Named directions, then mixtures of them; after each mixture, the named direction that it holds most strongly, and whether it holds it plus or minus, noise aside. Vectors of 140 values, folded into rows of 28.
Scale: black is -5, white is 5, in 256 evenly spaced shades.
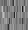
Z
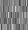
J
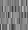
J, minus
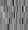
Z, plus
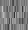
Z, plus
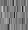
Z, plus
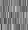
J, plus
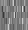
Z, minus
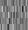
Z, plus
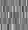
J, plus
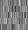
J, minus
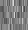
Z, minus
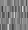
Z, minus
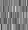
J, plus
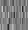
Z, plus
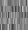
J, minus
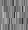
Z, plus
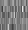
Z, minus
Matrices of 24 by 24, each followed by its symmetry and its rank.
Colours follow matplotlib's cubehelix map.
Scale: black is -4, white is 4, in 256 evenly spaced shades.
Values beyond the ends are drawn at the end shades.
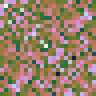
symmetric, full rank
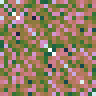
symmetric, rank five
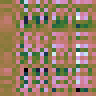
neither, rank two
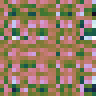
neither, rank two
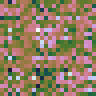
neither, rank five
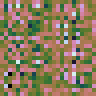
neither, rank five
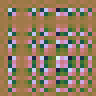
symmetric, rank one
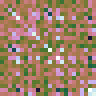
symmetric, rank five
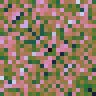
symmetric, full rank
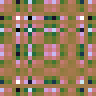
symmetric, rank one
